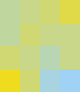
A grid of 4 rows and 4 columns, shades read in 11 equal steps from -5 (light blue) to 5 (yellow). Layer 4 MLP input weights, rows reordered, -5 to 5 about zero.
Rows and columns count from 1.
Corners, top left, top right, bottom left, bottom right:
-1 3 5 -5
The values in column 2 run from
0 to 1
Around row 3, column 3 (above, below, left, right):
0 -4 0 0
